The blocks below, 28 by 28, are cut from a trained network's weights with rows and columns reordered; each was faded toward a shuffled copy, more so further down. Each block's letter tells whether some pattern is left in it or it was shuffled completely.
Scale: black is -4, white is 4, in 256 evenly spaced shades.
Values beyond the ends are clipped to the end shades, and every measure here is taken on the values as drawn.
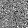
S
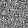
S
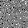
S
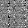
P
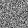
S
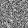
S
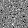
S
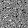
S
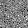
S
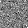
S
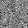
S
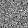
S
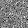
S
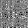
P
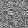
P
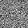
P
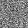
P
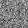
S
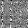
P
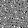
S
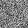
S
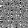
P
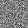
P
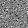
S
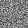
S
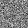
S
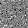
S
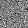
S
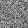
P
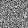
S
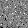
S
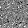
S
